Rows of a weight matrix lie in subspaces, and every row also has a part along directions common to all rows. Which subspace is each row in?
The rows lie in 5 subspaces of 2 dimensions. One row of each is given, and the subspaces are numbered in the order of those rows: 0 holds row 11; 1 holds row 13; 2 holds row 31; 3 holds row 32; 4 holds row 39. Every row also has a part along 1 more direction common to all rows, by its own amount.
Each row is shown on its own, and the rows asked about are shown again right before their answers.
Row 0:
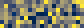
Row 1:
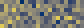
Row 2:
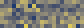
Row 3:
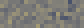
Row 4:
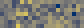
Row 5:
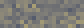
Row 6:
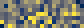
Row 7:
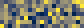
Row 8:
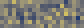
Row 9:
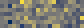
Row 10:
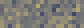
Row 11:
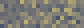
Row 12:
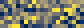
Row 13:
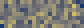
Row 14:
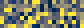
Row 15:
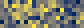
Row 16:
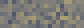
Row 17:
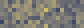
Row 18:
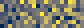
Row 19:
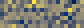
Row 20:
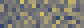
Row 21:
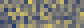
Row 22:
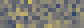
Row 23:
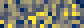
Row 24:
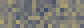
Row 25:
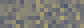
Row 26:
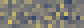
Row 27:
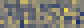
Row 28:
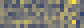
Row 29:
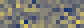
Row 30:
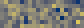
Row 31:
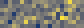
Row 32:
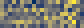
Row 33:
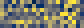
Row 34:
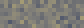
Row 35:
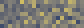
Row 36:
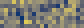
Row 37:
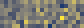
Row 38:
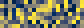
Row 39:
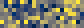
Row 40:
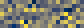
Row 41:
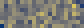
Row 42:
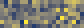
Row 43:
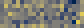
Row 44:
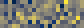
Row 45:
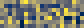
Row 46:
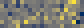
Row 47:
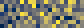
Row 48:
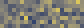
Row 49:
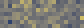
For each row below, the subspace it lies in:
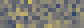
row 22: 0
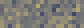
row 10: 0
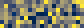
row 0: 1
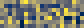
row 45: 2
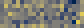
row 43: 3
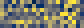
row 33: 3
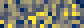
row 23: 1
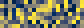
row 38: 2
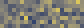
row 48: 1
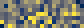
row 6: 1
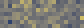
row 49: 4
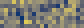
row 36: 2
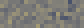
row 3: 2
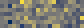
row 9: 4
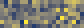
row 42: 4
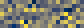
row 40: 3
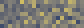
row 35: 0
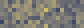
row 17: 4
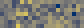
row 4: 0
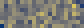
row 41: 1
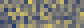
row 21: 0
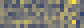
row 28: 3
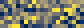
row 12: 3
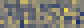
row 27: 2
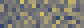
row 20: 0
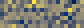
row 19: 3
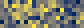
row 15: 4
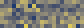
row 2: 3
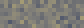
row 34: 4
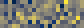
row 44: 2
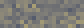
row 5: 3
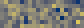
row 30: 1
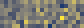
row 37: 4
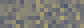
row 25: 4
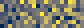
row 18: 0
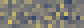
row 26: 2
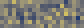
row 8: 2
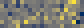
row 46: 3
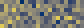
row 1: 0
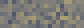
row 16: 2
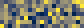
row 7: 1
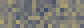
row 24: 4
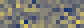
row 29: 3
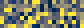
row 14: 1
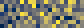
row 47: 0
